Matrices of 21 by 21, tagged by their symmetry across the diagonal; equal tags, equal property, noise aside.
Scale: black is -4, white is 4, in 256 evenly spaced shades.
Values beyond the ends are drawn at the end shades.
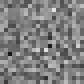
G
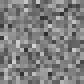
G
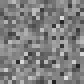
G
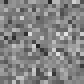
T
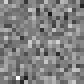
T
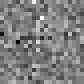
G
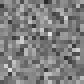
T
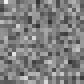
T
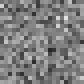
T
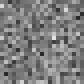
T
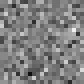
G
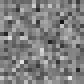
G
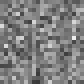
T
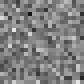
G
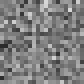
G
